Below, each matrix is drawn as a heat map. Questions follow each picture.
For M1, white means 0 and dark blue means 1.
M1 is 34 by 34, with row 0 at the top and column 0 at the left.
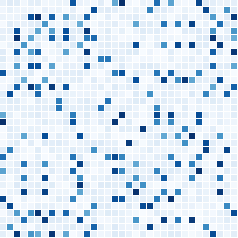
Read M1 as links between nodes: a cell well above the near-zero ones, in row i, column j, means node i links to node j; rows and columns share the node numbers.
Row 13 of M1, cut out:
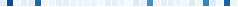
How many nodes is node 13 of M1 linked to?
5
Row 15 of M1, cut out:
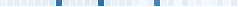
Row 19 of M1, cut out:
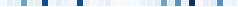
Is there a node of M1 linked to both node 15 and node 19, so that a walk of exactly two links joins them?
no
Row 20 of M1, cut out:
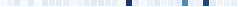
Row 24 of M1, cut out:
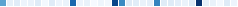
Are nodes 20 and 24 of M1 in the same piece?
no
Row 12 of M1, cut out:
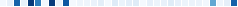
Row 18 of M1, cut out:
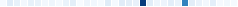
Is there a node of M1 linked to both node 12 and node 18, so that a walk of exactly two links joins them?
no
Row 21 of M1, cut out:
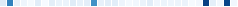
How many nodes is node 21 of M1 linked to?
4
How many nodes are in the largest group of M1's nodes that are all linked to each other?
8
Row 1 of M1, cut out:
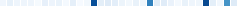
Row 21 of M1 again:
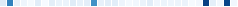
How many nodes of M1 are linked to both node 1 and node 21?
3
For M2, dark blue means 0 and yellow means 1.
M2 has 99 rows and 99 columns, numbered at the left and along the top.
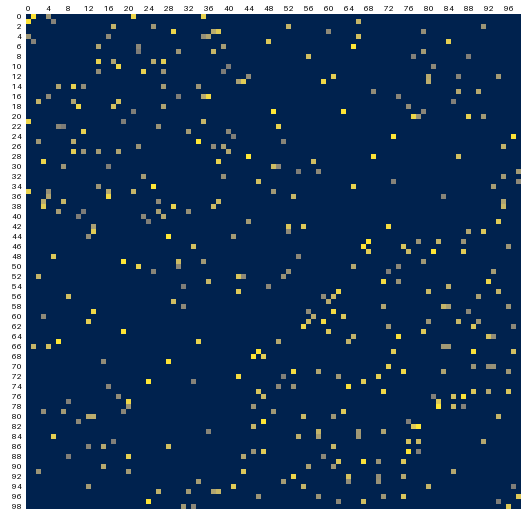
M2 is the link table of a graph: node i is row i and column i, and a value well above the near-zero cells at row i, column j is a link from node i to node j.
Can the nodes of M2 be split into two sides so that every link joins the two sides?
no
